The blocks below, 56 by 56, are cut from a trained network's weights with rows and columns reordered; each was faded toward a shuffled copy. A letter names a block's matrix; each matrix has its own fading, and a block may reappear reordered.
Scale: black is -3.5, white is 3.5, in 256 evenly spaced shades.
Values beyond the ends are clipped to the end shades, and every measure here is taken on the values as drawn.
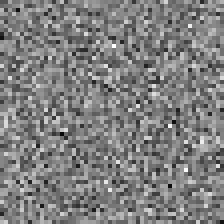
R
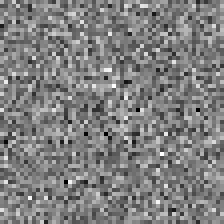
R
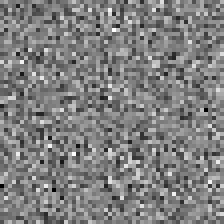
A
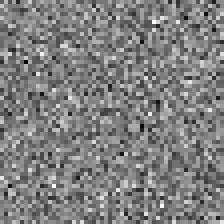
R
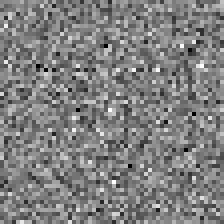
R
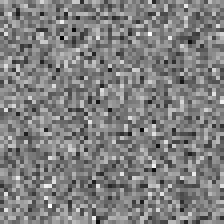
R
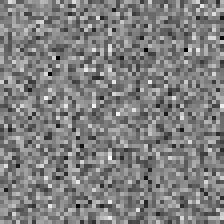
A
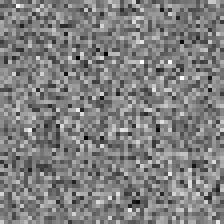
R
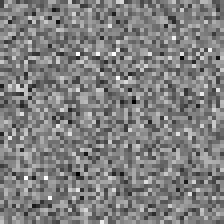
R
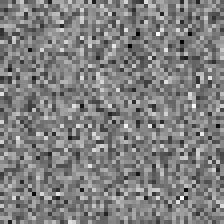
R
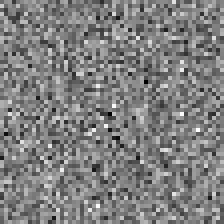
A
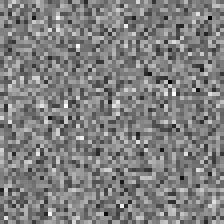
A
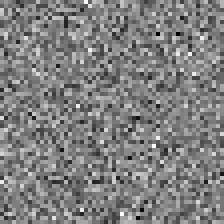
R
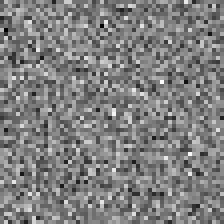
R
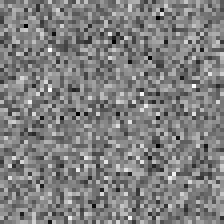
R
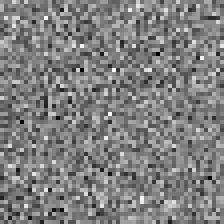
R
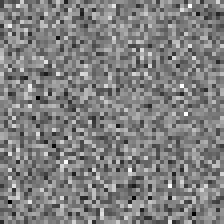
A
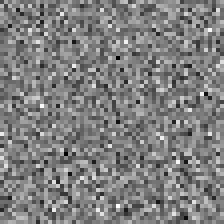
R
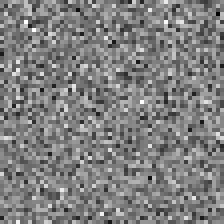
R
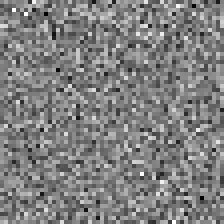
R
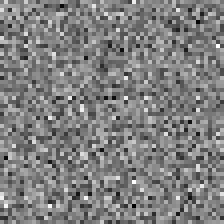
A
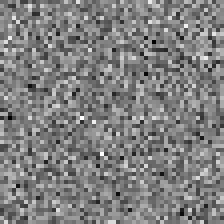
R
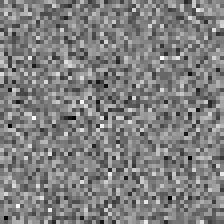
R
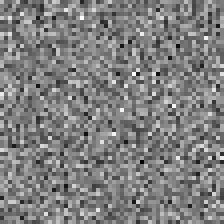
A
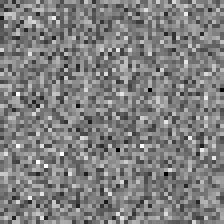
A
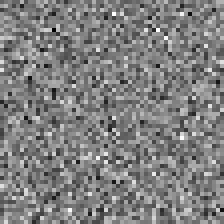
A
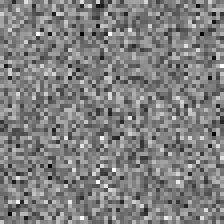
A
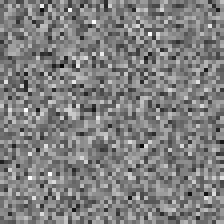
A
